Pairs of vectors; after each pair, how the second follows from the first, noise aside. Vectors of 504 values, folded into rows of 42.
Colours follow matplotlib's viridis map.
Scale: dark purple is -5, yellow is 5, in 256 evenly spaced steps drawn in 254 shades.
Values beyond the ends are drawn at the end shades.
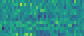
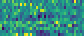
scaled up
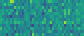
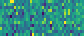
scaled up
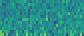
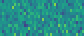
shuffled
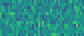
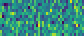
scaled up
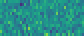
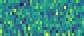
scaled up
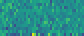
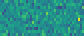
shuffled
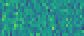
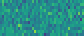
shuffled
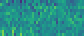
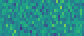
shuffled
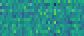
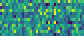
scaled up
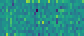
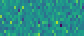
shuffled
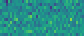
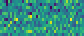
scaled up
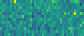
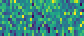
scaled up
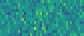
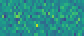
shuffled
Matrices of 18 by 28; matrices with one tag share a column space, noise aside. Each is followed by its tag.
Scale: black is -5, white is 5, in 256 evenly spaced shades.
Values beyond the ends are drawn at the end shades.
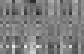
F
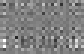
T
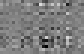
T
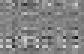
T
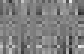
F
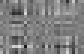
F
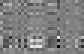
T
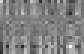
F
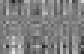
F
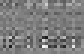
T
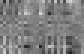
F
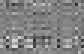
T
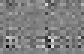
T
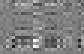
T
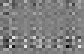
T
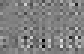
T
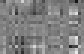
F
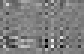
T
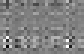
T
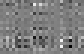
T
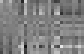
F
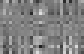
F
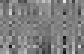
F
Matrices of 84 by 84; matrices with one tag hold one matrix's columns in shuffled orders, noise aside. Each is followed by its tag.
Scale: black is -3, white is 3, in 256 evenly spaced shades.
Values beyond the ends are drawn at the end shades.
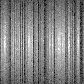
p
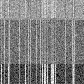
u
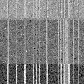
u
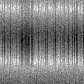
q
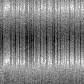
q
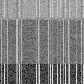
u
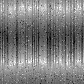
q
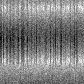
q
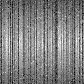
p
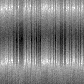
q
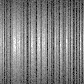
p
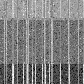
u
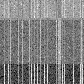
u
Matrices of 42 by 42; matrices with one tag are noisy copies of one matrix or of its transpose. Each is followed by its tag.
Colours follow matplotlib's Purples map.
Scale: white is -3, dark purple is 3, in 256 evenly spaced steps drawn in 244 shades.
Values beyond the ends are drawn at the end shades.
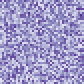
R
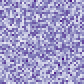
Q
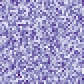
Q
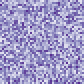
R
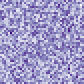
Q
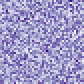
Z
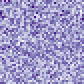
Q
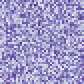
R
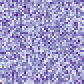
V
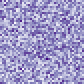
Q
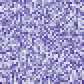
V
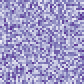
R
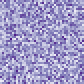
R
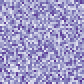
Z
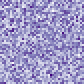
Q
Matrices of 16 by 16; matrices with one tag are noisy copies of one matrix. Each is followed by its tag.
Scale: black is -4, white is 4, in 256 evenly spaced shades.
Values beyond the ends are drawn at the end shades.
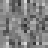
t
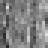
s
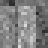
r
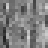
s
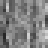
s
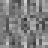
t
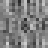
t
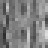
s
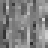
s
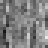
s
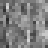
s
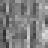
s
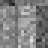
r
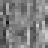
s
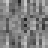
t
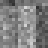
r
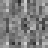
t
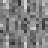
t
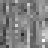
s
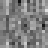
t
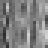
s
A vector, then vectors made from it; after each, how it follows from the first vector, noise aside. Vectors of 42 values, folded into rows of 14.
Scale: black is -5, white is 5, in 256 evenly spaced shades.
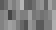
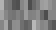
reversed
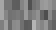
reversed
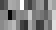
scaled up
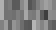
reversed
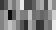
scaled up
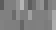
partly zeroed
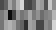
scaled up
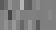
partly zeroed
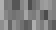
reversed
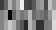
scaled up
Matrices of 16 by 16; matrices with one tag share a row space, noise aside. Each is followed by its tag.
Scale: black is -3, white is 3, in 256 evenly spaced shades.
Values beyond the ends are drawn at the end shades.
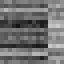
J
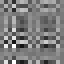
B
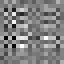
B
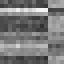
J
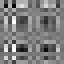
B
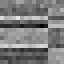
J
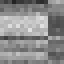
J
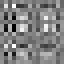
B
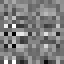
B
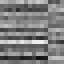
J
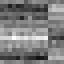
J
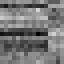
J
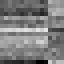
J
